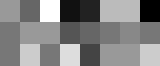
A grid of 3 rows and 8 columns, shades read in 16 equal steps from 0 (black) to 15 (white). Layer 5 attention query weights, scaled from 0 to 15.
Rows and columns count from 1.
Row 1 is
9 6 15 1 2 11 11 0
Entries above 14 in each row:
1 0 0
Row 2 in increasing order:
5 6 7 7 7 8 9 9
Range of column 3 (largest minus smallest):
8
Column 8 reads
0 7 12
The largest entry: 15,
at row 1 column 3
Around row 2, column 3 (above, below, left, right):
15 7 9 5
